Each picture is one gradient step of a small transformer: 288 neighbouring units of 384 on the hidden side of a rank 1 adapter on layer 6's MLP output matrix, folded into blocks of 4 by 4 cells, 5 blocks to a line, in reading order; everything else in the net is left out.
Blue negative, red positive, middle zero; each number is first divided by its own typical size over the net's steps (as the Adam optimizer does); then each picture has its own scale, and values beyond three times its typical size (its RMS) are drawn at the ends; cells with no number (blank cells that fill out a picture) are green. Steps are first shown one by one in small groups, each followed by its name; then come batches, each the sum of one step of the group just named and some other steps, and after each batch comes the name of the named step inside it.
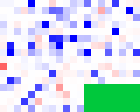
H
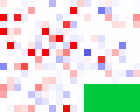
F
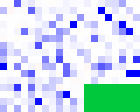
H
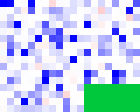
H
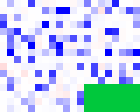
H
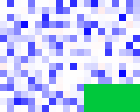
H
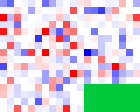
F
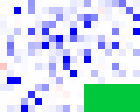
H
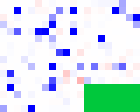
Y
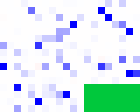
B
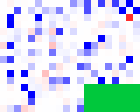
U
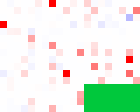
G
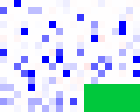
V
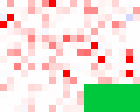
G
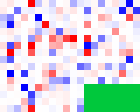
U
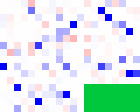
B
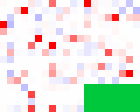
U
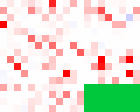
G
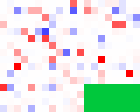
Y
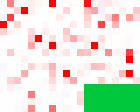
G
